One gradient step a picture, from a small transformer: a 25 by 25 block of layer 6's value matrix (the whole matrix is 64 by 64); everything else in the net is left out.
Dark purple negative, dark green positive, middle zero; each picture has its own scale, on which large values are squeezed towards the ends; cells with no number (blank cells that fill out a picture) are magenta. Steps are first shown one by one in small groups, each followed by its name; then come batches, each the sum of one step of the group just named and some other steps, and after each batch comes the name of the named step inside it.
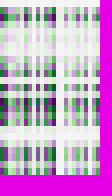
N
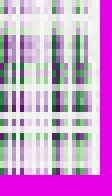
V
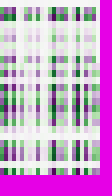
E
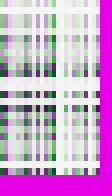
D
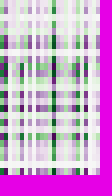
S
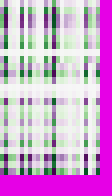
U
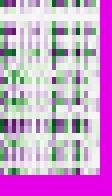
S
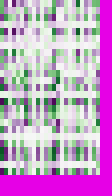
N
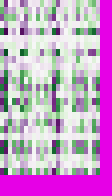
N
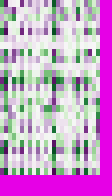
E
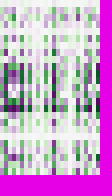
E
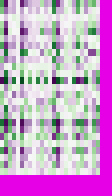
V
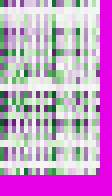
D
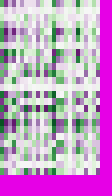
D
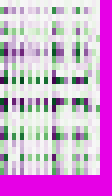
V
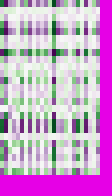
S
